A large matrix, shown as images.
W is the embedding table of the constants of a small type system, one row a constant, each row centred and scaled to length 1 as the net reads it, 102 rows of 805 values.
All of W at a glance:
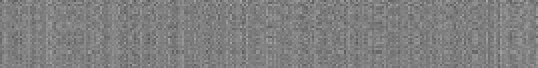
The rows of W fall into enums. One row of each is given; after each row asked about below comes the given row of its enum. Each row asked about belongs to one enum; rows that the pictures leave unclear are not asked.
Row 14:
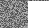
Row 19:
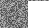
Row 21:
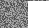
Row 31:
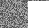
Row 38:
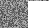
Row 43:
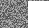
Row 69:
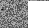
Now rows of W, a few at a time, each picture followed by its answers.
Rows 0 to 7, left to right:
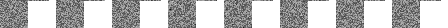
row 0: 14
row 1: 21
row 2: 14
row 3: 69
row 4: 69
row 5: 31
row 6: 43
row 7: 43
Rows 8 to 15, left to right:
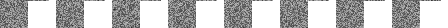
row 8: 21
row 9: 38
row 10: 69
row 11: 19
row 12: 19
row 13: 38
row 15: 14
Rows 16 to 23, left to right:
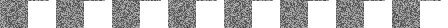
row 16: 19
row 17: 21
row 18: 14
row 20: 19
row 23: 38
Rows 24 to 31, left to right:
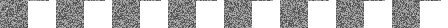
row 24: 69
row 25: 43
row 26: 43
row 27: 43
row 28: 21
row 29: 38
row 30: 21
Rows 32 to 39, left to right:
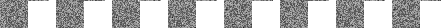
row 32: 19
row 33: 31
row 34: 38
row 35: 38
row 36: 69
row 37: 21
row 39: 69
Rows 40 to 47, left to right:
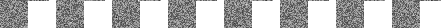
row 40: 14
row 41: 69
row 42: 38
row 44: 38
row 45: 43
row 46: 19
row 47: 31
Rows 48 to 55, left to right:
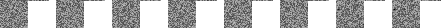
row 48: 14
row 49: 21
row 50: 19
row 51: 14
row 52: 43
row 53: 21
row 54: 69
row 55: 69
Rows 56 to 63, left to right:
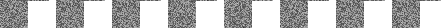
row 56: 14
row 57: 21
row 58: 21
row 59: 31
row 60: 19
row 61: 14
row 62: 21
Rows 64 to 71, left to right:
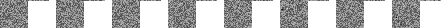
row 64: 43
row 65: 21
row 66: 43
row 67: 19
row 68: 14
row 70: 14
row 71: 38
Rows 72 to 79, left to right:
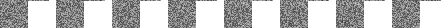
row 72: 43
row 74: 19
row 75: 14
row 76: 38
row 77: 38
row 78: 38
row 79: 14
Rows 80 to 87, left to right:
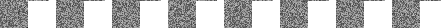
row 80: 38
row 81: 21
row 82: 21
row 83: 69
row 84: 19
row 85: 31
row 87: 31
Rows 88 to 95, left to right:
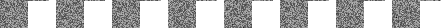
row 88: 21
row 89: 43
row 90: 21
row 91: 19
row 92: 69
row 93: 21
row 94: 31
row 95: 38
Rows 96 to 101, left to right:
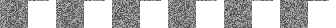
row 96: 19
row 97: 19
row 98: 43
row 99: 19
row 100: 69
